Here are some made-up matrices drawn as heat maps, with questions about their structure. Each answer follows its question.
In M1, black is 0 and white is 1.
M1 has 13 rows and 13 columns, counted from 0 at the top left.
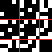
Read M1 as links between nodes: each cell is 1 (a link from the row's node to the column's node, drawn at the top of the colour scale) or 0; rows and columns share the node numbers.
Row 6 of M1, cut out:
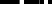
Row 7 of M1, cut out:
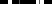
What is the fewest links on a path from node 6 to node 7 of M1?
3
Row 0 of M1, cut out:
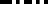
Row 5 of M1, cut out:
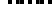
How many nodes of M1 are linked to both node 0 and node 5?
2
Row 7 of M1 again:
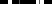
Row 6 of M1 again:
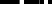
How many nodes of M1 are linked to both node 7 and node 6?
0
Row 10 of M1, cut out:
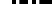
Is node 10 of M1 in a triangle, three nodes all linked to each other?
yes
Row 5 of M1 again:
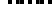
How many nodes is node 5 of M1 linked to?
6
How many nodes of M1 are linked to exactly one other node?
0
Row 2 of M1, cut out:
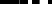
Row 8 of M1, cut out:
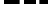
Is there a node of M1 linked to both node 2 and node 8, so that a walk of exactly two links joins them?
no
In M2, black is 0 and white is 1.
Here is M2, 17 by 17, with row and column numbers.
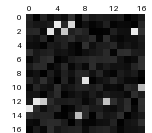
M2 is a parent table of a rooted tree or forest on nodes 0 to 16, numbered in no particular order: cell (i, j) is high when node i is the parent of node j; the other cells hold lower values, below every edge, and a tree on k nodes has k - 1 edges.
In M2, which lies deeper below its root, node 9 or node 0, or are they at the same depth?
node 0
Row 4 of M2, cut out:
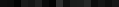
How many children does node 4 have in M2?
0
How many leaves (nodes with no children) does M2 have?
10
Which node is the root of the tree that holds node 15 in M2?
12
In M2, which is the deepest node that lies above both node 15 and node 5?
2
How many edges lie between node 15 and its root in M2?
2
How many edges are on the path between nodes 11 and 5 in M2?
3
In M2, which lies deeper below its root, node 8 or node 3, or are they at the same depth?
node 3
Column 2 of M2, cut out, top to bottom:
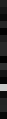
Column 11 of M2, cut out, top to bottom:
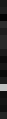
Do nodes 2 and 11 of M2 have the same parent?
yes
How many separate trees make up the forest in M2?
5
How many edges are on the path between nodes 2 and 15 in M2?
1
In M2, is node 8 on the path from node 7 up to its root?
no
